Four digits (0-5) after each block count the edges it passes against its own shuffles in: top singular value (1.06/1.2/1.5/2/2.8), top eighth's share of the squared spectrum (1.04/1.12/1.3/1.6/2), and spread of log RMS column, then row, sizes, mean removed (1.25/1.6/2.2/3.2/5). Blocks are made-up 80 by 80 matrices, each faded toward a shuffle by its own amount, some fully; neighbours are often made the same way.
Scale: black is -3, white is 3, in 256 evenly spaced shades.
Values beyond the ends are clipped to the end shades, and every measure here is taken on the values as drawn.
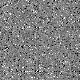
3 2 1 1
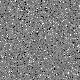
0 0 0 0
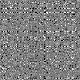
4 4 2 3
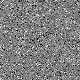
3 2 0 1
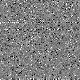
3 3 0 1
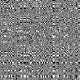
5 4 2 3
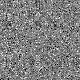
3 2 1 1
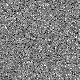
2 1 0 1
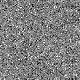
3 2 1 1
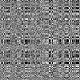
5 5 4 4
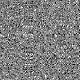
4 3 1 1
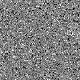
3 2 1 1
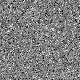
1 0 0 0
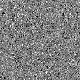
3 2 0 1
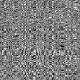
5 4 3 3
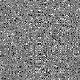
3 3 2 1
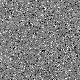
1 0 0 0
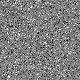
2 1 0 0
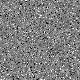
2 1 0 0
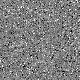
2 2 0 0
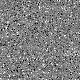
0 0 0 0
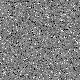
0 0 0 0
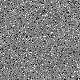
1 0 0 0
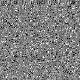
3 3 2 2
